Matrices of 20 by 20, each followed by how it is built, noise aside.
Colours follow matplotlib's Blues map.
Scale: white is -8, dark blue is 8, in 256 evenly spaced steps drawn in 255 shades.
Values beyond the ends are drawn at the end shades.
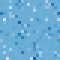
sparse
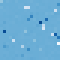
sparse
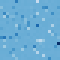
sparse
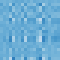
low rank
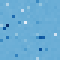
sparse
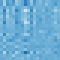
low rank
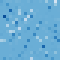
sparse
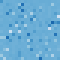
sparse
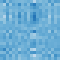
low rank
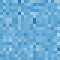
low rank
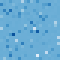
sparse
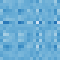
low rank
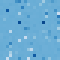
sparse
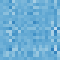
low rank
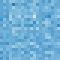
low rank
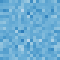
low rank
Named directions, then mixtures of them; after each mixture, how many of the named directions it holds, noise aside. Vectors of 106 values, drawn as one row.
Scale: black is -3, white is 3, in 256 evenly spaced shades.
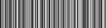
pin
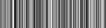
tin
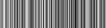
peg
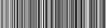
two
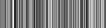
one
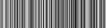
one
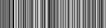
three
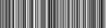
two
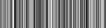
one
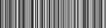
one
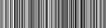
two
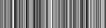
one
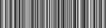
three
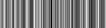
two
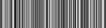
three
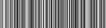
one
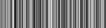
one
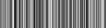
one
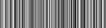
three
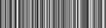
two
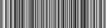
three
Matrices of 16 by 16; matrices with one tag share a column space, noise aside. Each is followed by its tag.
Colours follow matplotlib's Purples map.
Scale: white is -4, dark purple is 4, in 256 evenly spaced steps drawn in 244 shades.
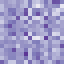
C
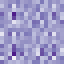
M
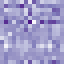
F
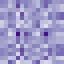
M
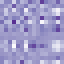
F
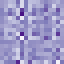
C
